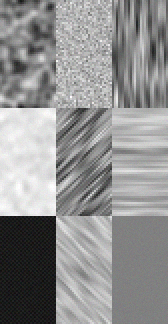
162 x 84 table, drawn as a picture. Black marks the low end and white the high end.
It is made of 3 by 3 panels. Panel 1,1: middling, blotchy, strong in contrast. Panel 1,2: high, fine-grained. Panel 1,3: middling, streaked downward, strong in contrast. Panel 2,1: very high, blotchy, faint in contrast. Panel 2,2: middling, slanting up to the right, strong in contrast. Panel 2,3: high, streaked across. Panel 3,1: very low, checkered, faint in contrast. Panel 3,2: high, slanting down to the right. Panel 3,3: middling, flat.
